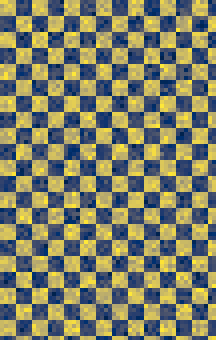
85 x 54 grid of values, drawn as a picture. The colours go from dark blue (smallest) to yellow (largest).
Histogram: two levels. Odd rows or columns: none. Grain: checkered. Average level on the scale: 50%.
